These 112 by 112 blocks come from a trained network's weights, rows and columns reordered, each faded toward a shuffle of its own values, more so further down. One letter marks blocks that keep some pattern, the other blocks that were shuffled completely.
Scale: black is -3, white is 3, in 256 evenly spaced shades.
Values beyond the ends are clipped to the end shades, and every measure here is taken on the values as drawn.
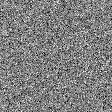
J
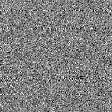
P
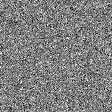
J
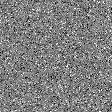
J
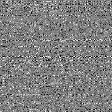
P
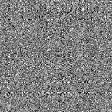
P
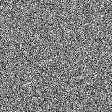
P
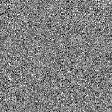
P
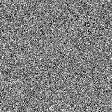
P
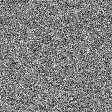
J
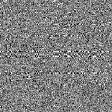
P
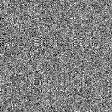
P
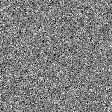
J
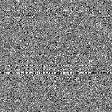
P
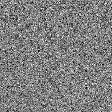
P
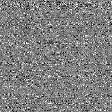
P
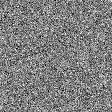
J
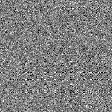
P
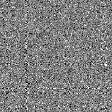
P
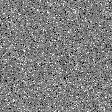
J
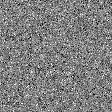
J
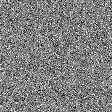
J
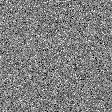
J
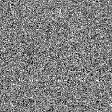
P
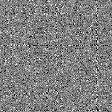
P
